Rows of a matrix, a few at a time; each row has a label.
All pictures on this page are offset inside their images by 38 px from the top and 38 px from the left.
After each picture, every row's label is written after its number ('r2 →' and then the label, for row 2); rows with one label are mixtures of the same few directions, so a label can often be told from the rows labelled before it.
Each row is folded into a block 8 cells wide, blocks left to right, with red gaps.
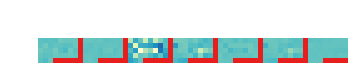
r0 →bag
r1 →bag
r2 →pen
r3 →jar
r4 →pen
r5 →jar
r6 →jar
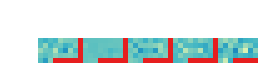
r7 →bag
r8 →jar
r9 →pen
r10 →pen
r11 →bag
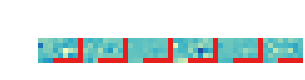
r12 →jar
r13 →bag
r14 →jar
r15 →jar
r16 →jar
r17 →pen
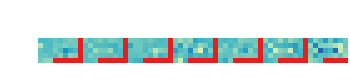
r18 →jar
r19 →pen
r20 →jar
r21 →bag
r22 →bag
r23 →pen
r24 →pen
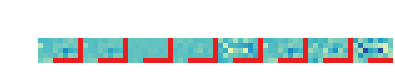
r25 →jar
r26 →jar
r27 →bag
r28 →bag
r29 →pen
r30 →jar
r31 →bag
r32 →pen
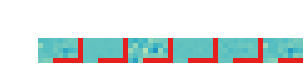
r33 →jar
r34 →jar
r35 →bag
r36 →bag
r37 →pen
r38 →jar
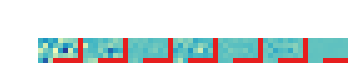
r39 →bag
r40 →jar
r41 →bag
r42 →bag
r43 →pen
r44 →pen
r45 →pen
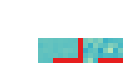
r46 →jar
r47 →bag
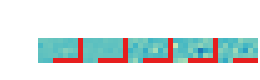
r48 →jar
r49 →bag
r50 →bag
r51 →jar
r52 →bag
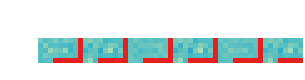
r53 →pen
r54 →bag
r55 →pen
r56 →bag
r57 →pen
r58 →bag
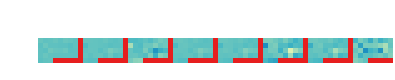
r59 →pen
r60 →jar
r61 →jar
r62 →jar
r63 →jar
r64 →jar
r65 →jar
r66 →pen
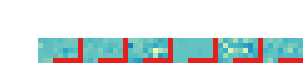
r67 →jar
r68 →bag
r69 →jar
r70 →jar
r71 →pen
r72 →bag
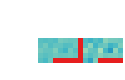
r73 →bag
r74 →bag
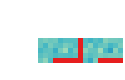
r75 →bag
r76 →bag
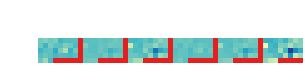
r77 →bag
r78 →jar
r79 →jar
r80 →bag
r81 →jar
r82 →jar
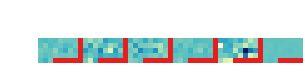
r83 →bag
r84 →bag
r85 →pen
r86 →bag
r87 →jar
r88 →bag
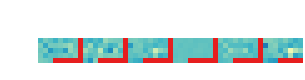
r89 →pen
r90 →bag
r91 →jar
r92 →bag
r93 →pen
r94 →jar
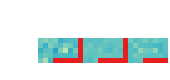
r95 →bag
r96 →bag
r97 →pen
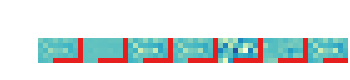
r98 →pen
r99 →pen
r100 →pen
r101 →pen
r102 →bag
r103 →jar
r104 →pen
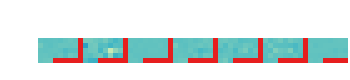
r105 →jar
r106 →jar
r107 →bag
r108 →jar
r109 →bag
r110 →pen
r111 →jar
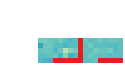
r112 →jar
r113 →pen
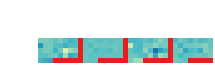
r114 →jar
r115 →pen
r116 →jar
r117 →pen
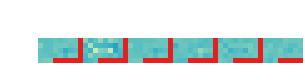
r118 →jar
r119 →pen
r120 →jar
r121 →jar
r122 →pen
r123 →bag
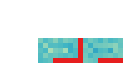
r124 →pen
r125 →pen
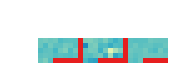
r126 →bag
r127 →jar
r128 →bag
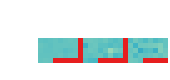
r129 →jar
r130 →jar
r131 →pen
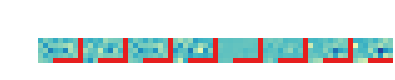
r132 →pen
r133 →bag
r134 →pen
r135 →bag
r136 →jar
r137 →bag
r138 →jar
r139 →jar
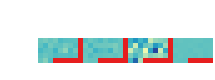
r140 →bag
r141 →pen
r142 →bag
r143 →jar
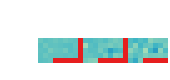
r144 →pen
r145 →jar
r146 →bag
